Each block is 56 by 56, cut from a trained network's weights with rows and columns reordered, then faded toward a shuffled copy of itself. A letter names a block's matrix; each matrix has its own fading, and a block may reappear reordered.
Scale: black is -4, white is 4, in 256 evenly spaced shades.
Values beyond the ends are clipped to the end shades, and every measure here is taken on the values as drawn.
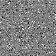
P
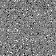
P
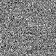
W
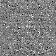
P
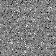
P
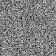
W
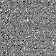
P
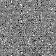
P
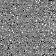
P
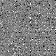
P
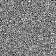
W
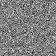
W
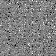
P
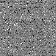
P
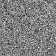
W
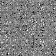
P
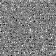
P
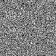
W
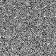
W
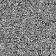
W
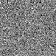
W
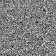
W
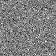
W
